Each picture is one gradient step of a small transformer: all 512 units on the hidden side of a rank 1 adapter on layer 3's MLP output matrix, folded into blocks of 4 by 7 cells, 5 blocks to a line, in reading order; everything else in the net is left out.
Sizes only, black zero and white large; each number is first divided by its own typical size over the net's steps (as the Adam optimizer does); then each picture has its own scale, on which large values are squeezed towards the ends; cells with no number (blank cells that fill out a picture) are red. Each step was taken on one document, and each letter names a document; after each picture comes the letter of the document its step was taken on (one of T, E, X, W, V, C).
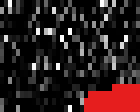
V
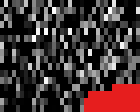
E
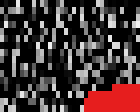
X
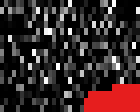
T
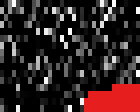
V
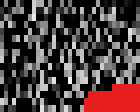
E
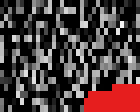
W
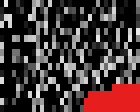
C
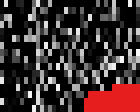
C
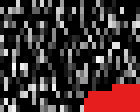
X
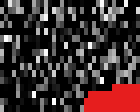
T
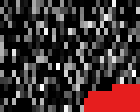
E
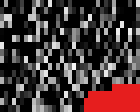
C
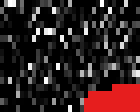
V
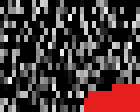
X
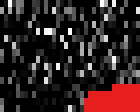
V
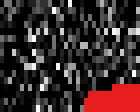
E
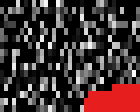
X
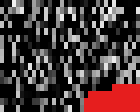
T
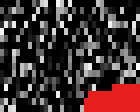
X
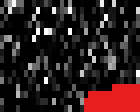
V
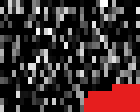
T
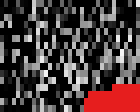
C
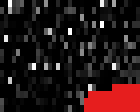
V
